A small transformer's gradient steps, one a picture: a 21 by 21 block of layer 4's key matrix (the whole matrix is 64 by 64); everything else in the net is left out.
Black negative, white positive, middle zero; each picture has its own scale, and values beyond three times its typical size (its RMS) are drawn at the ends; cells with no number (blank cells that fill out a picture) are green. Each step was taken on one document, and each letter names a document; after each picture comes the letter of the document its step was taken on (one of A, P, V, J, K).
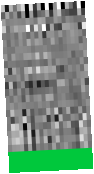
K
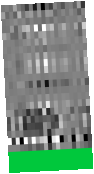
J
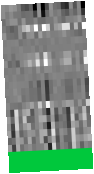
J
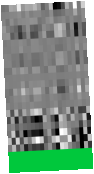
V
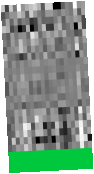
V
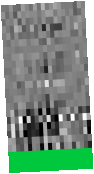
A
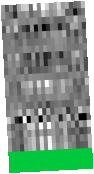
A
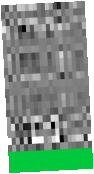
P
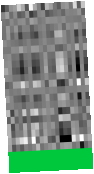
V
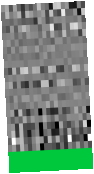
K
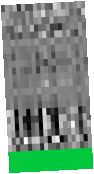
A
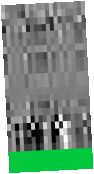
P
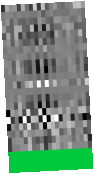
J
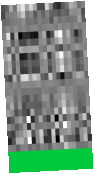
P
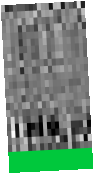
K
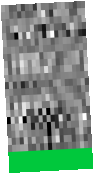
J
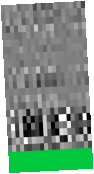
K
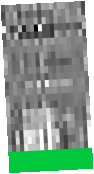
J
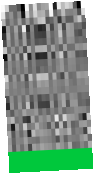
P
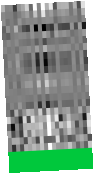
A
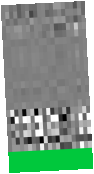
V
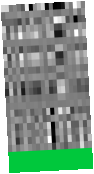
V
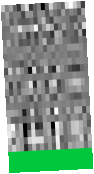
K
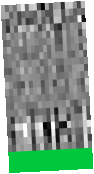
K
